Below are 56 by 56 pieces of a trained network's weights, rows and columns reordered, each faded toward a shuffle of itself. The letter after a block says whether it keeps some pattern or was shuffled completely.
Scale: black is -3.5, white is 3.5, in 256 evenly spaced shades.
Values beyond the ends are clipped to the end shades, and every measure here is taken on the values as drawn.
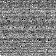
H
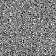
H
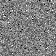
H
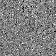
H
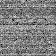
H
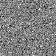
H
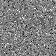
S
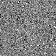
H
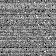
H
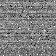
H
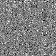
H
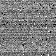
H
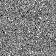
S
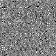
H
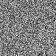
S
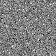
S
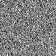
S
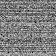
H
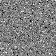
S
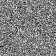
S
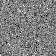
S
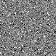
H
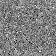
S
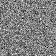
S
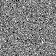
S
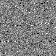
H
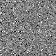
H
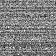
H
